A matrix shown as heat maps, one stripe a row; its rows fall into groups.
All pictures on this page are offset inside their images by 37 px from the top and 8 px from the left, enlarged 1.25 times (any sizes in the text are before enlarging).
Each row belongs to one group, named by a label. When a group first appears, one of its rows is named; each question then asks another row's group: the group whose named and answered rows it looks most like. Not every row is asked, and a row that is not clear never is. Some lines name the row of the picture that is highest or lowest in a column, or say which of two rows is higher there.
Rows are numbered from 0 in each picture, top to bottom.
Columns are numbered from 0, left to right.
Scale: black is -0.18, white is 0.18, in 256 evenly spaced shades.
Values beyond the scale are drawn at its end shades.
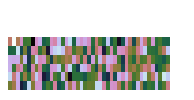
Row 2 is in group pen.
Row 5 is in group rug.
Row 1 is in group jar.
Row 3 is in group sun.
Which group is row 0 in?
sun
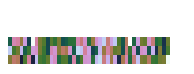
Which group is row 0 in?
pen
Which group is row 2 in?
rug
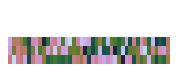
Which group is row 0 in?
sun
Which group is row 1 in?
jar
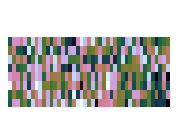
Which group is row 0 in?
pen
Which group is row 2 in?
jar
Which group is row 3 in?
rug
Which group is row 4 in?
pen
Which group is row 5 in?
pen
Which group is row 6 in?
rug
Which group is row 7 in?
pen
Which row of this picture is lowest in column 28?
2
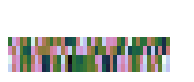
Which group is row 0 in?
pen
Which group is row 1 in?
sun
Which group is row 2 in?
jar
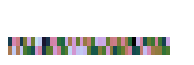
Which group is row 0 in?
rug
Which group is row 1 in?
sun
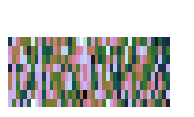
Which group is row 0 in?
pen
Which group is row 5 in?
sun
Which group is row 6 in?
rug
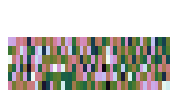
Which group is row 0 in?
sun
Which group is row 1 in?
sun
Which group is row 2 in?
pen
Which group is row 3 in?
jar
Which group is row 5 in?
jar
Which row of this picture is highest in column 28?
4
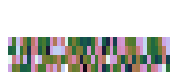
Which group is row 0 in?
jar
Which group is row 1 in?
jar
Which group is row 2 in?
pen
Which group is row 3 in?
jar
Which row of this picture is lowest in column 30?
2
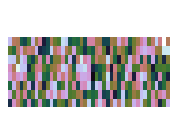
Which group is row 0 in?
jar
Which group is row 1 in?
jar
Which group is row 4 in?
sun
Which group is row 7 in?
rug
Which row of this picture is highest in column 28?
7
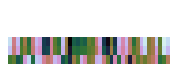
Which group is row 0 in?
jar
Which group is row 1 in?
jar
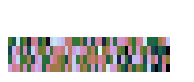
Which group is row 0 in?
jar
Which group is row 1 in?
pen
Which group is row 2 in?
rug
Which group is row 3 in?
pen
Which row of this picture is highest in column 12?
0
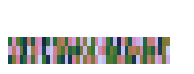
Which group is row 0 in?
rug
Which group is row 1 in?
rug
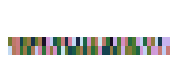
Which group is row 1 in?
jar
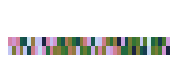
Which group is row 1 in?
pen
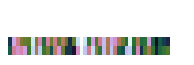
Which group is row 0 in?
pen
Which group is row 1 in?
pen
